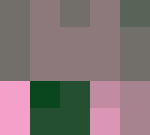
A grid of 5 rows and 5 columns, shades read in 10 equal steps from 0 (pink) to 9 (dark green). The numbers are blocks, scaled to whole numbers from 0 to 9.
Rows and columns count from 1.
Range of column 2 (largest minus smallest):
5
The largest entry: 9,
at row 4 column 2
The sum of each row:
24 22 22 22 20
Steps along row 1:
down up down up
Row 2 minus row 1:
0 0 -1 0 -1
